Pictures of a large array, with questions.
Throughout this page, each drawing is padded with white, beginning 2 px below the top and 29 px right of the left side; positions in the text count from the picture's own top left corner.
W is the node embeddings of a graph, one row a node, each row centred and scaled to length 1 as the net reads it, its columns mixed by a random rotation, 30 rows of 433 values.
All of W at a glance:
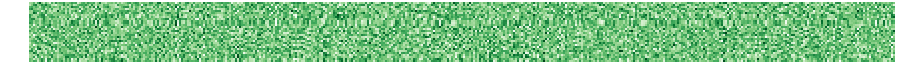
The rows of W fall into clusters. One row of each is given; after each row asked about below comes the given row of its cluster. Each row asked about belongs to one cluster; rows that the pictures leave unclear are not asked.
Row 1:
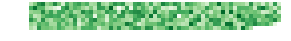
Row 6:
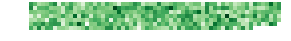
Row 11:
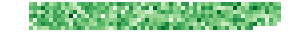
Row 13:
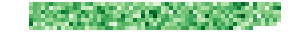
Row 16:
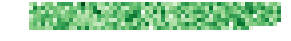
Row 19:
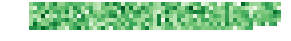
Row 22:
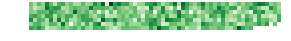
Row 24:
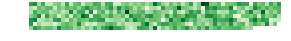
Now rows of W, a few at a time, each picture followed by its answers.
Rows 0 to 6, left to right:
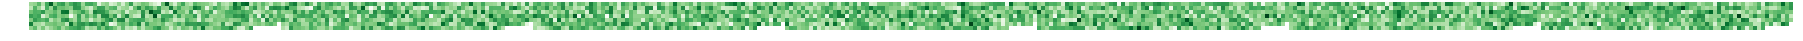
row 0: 13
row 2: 11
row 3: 24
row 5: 1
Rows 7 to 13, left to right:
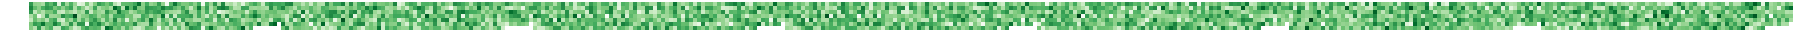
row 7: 6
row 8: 24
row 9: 11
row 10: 11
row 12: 19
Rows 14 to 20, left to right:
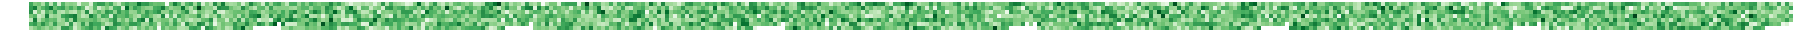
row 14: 6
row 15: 13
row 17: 22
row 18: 13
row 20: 1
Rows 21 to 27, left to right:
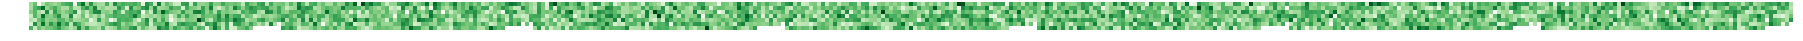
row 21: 16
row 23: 13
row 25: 19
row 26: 22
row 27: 22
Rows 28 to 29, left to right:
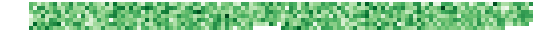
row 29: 19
